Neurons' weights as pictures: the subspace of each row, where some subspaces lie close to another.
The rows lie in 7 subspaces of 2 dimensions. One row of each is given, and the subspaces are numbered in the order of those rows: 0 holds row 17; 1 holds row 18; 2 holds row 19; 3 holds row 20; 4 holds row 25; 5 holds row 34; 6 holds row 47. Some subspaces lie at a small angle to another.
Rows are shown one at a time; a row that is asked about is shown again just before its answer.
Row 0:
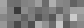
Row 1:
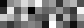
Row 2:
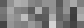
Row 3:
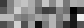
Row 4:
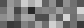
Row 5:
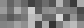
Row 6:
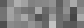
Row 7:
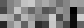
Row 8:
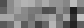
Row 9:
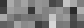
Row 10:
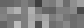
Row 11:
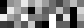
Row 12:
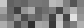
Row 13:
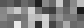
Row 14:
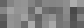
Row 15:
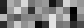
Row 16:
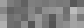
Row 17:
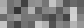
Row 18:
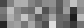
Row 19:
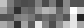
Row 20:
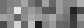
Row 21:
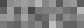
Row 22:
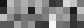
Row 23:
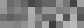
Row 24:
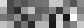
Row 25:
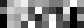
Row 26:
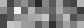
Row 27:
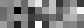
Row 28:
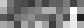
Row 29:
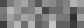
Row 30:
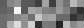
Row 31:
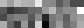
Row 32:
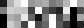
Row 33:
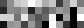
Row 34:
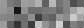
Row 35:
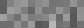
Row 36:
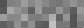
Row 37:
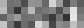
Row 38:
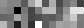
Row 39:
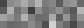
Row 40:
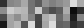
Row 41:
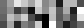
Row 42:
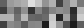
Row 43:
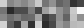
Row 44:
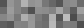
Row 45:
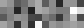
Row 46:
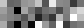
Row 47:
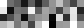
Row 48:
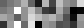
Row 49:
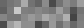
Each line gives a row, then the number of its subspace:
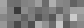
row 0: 5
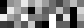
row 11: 6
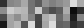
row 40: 4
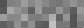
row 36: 6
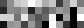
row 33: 3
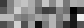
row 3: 2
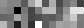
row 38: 3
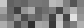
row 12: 5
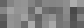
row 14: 4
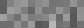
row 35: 6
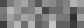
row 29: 1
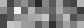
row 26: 0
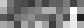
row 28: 2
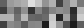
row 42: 3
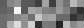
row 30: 5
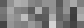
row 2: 1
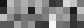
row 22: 0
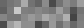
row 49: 0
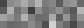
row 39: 6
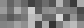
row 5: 2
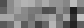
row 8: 2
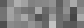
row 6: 1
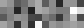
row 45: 2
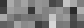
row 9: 0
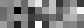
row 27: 3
